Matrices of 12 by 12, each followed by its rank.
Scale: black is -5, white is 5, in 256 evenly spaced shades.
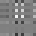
one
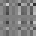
one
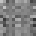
two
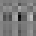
one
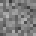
full rank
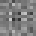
two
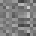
two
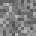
full rank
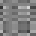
one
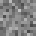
full rank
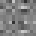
two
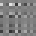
one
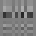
one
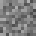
full rank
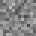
full rank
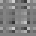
one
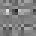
two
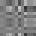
one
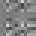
two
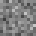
full rank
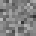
full rank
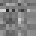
two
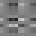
one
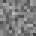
full rank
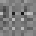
two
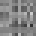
two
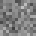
full rank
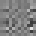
two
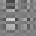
one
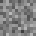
full rank
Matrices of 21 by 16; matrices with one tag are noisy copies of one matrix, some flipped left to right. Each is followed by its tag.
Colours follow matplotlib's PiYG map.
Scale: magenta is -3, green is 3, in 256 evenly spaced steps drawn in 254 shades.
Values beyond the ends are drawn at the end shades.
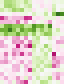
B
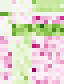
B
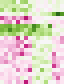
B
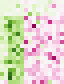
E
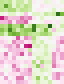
B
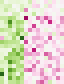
E
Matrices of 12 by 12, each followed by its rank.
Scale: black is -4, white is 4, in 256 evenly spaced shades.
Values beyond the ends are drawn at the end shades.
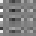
one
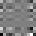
one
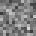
full rank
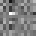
two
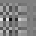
one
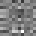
two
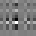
one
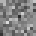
full rank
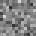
full rank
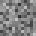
full rank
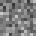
full rank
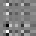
one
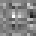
two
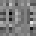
two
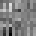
two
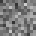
full rank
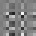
one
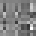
two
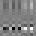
one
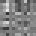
two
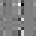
one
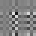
one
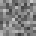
full rank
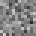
full rank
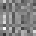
two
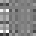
one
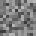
full rank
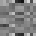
two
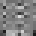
two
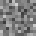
full rank
